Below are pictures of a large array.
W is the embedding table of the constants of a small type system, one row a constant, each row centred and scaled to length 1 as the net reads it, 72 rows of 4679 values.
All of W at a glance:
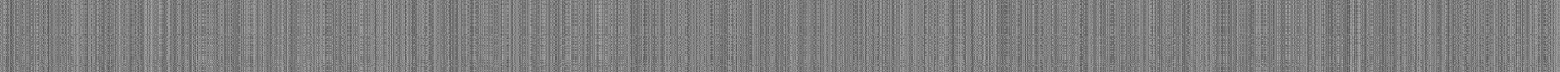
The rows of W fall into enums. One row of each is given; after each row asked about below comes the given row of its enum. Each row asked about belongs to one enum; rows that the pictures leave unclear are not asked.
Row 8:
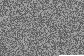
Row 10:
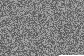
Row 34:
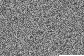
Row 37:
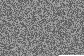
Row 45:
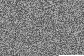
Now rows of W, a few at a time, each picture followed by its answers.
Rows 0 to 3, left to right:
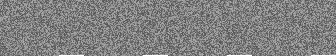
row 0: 8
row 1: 37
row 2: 10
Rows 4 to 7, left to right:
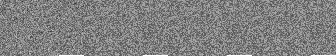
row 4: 34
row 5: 10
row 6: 10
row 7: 10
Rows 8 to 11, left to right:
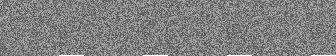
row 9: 37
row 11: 10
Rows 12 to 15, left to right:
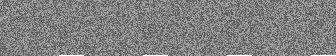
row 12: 8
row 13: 10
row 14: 37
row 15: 37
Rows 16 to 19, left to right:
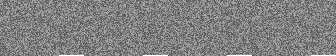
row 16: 8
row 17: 10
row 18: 37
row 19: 8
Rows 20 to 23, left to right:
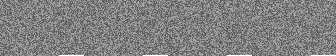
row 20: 37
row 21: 37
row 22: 10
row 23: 8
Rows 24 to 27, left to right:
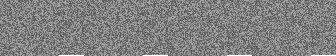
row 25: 37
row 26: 8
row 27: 8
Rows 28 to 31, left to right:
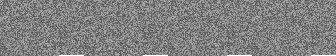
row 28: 8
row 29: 10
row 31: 8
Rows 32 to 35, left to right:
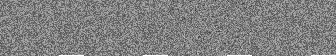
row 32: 10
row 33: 10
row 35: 8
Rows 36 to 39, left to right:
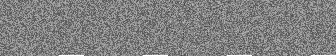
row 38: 45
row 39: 10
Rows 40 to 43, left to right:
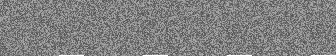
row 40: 8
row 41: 37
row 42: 10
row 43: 10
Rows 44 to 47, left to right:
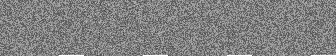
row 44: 37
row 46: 8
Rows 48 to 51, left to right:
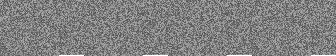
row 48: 8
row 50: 37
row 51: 8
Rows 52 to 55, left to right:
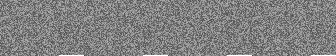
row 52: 10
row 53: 8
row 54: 37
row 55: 10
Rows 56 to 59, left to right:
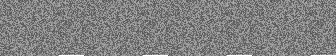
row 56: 37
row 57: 37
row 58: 37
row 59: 37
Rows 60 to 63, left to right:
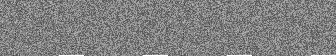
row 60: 45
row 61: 37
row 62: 45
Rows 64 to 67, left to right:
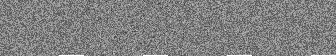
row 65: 34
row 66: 45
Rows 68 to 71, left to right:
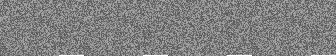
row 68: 8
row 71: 8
